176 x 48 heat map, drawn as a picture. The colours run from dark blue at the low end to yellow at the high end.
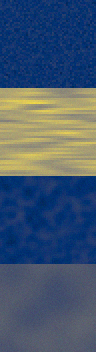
The table splits into 4 rows of 1 panel. Panel 1,1: very low, fine-grained, faint in contrast. Panel 2,1: high, streaked across. Panel 3,1: very low, blotchy, faint in contrast. Panel 4,1: low, smooth, faint in contrast.
